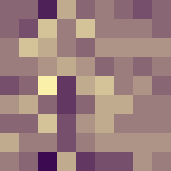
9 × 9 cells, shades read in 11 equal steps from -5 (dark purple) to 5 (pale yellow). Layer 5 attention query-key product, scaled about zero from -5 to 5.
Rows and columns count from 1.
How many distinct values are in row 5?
8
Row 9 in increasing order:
-5 -3 -2 -2 -1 0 0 1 2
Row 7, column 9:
0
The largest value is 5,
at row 5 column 3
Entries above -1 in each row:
2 6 8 7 5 6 6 8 4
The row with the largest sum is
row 3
